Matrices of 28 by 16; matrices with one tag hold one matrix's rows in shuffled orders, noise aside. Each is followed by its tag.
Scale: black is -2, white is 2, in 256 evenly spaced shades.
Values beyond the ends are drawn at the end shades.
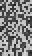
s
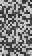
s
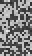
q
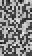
s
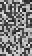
s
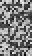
q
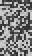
q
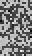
q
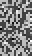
s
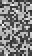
q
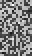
s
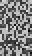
s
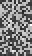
s
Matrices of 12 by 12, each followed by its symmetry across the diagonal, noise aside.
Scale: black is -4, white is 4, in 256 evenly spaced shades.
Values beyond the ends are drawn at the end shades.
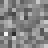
neither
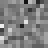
antisymmetric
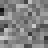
neither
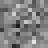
neither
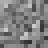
symmetric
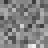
neither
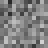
neither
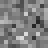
antisymmetric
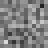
antisymmetric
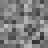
symmetric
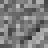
symmetric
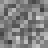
symmetric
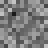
symmetric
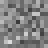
neither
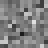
antisymmetric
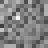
symmetric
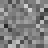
antisymmetric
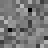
symmetric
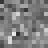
neither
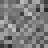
symmetric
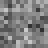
antisymmetric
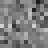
neither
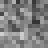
antisymmetric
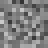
antisymmetric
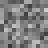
antisymmetric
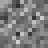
symmetric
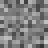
antisymmetric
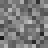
symmetric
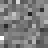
neither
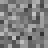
neither
